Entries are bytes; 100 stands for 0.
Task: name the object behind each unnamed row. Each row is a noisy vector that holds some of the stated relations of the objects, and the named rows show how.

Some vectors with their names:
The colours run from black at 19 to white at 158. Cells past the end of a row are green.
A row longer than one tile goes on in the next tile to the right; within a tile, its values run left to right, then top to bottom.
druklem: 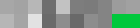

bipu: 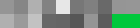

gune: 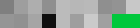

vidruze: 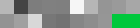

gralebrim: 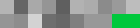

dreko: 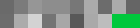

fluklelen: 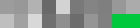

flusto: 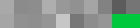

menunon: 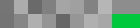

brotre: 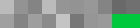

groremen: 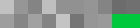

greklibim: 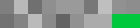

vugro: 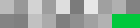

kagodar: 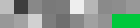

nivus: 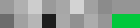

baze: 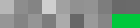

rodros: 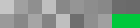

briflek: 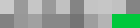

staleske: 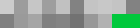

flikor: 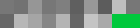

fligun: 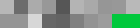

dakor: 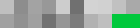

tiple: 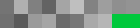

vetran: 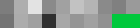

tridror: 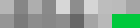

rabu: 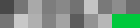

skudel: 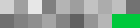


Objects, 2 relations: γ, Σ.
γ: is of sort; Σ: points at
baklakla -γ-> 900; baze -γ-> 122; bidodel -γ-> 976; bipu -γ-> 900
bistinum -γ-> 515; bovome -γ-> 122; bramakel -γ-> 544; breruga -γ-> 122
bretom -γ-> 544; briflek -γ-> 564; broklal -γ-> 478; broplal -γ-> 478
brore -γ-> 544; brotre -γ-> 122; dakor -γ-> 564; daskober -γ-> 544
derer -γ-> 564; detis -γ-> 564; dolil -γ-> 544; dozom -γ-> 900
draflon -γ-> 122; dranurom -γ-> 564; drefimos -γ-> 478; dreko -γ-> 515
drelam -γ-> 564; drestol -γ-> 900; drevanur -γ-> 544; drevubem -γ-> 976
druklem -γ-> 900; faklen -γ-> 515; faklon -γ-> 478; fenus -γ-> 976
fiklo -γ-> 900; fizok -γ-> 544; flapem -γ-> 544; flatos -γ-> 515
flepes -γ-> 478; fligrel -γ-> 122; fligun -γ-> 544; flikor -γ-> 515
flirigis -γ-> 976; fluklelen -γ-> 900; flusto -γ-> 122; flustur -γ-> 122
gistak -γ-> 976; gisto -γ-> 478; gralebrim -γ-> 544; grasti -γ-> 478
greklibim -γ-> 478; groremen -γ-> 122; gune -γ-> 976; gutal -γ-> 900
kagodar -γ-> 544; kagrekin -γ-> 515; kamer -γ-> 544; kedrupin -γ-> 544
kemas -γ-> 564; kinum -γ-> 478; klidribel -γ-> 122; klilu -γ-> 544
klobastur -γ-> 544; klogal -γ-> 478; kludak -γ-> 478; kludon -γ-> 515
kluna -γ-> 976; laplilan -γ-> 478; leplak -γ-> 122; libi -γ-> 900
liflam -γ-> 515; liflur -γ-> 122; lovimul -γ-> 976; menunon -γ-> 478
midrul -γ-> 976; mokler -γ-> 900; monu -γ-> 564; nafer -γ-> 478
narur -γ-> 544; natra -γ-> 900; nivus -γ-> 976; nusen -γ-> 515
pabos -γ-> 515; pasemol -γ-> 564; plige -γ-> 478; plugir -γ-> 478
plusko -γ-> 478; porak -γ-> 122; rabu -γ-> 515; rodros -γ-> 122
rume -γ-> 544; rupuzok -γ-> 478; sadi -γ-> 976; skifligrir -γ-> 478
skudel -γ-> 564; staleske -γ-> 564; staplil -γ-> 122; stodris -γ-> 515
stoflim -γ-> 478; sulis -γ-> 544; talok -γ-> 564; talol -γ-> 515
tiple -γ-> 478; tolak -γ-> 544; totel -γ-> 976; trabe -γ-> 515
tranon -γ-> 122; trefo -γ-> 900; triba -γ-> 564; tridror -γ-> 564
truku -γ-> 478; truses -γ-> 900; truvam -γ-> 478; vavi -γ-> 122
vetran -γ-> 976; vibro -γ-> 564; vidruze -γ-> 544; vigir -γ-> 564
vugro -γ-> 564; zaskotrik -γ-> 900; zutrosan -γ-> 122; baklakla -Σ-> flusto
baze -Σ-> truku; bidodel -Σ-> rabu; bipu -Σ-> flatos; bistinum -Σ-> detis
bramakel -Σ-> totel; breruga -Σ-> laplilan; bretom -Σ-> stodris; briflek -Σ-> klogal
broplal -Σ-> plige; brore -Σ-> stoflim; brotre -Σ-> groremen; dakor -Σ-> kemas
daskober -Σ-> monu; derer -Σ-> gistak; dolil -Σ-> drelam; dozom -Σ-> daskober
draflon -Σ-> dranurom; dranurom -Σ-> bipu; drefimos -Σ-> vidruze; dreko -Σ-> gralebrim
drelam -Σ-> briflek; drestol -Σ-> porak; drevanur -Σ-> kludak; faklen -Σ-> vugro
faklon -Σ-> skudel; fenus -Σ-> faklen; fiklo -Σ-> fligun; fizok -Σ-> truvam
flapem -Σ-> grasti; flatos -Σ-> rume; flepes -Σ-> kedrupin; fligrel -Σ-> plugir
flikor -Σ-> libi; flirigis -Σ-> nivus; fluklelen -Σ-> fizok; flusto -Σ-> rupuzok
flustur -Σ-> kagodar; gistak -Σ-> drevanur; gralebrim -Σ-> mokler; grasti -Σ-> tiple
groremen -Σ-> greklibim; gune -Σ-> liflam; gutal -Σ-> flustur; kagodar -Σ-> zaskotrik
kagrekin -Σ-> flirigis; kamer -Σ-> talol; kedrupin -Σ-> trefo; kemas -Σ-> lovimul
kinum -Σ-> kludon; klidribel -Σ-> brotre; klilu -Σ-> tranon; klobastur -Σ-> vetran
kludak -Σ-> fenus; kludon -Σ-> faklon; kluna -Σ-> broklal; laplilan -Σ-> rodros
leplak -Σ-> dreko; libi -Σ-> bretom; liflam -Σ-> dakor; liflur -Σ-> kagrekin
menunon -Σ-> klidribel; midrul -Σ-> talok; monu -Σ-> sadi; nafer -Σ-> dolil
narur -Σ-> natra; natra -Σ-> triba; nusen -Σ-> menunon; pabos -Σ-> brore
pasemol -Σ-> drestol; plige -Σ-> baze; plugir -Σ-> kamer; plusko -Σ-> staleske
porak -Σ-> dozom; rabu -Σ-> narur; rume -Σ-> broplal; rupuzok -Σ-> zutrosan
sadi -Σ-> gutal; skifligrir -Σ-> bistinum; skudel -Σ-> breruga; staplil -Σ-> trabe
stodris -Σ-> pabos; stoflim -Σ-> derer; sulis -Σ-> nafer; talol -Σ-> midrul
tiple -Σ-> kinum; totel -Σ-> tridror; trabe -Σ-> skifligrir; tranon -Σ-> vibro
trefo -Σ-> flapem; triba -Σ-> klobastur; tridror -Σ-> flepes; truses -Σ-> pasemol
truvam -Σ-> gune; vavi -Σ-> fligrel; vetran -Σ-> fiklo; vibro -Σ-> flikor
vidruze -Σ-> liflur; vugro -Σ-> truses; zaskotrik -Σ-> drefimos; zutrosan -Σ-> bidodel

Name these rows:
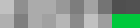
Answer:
porak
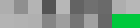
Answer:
libi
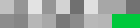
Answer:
pasemol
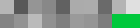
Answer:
brore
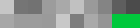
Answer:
flustur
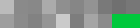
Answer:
tranon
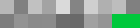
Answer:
dranurom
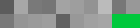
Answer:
rupuzok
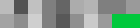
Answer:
daskober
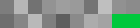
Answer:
truku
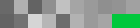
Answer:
kludak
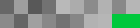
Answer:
flepes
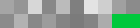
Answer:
triba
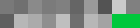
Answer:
stodris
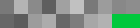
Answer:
kinum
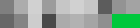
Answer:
fenus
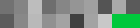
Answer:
kludon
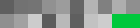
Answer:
liflam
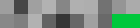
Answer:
rume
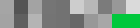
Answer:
flapem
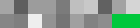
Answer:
drevanur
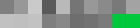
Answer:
natra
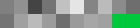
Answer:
drefimos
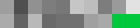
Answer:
kedrupin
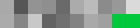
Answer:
fizok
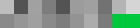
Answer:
bretom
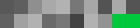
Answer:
flatos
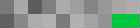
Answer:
stoflim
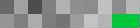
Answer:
truvam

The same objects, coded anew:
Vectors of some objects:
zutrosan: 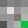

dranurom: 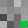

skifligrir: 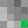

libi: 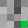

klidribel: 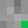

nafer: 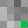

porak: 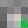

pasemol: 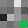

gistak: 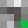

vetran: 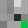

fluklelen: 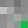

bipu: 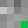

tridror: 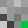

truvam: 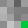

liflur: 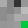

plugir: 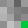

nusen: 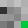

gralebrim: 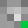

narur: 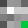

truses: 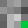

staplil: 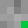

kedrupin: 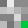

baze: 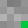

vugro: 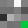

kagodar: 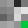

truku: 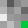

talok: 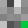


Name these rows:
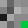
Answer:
monu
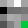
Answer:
faklen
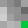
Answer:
laplilan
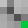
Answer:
flirigis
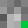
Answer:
dozom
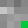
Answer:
baklakla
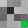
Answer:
sadi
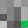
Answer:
vibro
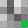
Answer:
nivus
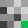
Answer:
rabu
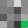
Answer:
derer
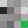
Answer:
kagrekin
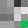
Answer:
vidruze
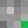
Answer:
flusto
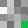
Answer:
trefo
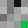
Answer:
zaskotrik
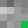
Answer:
fiklo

